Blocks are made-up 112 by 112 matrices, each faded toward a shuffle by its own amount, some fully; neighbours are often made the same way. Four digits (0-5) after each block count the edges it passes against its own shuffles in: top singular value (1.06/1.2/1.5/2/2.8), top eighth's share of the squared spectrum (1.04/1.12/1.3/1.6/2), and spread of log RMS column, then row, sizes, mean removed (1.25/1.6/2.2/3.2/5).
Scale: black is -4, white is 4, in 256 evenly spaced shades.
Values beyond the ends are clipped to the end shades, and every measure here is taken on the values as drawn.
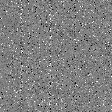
2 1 2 0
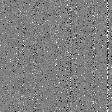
3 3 3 0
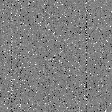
2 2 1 0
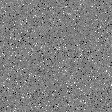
0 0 0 0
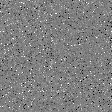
1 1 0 0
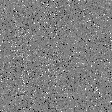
1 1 1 0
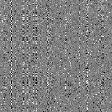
5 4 3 2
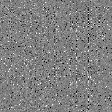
4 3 2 1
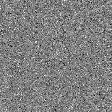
3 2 1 1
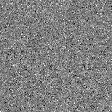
3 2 0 0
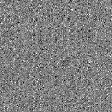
4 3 2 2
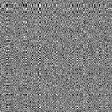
5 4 3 3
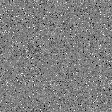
3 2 1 1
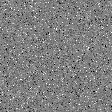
0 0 0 0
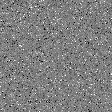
2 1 0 0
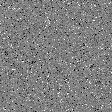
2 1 0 0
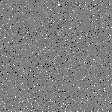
3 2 0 0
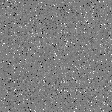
3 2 0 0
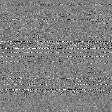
3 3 0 4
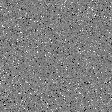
0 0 0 0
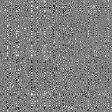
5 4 3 3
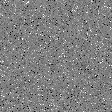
1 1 0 0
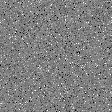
2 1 0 0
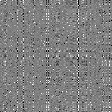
5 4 3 2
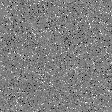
0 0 0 0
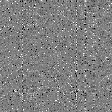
4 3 2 1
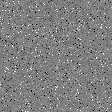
0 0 0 0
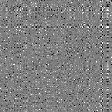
5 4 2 2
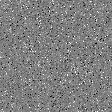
2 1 0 0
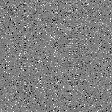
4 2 1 0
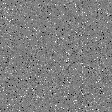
2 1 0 0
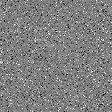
3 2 0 0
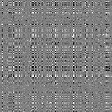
5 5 4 4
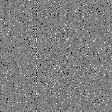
4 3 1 0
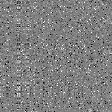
4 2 2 1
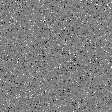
0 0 0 0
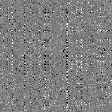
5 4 3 2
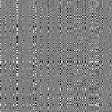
5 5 4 3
